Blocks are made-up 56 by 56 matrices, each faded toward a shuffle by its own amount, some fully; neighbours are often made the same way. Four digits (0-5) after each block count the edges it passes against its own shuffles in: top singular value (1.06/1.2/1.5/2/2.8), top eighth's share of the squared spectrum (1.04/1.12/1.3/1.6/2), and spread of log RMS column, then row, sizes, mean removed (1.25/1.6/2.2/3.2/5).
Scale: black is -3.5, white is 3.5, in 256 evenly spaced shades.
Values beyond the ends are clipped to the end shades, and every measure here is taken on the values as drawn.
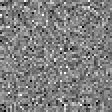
3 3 1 1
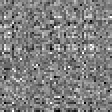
4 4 2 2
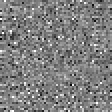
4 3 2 2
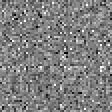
3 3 1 1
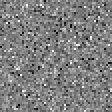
0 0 0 0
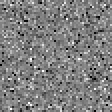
0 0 0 0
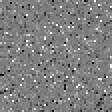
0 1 0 0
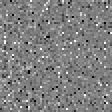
1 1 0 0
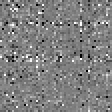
2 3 2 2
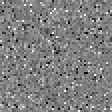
1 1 0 0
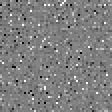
1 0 0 0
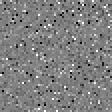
0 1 0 0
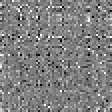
4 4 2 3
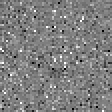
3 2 1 1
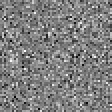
3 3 1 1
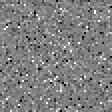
1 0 0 0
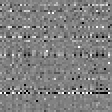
4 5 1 3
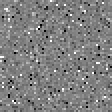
0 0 0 0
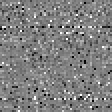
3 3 0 1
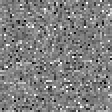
2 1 0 0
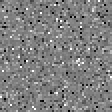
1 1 0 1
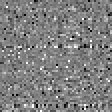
3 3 1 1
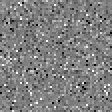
1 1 0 0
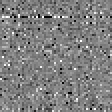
4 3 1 2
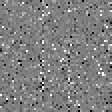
3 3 1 0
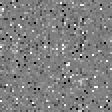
2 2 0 0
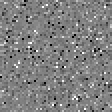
2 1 0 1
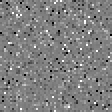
0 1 0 0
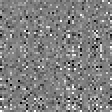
4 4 3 2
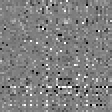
4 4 2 2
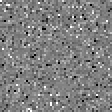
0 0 0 0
